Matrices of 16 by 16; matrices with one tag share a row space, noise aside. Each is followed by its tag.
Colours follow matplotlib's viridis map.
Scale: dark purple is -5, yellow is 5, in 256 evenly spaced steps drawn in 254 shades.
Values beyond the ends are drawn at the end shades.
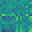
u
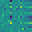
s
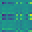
u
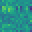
u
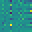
s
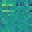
u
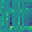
s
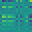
u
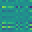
u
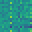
s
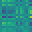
u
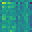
u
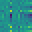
s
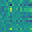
s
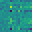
s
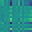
s
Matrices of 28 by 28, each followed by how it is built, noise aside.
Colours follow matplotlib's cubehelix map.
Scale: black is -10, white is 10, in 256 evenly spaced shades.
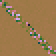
banded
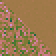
lower triangular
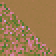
lower triangular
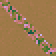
banded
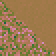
lower triangular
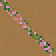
banded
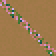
banded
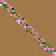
banded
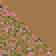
lower triangular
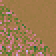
lower triangular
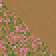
lower triangular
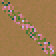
banded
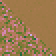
lower triangular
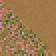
lower triangular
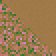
lower triangular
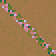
banded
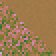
lower triangular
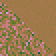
lower triangular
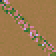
banded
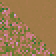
lower triangular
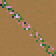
banded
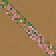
banded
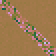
banded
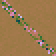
banded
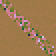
banded
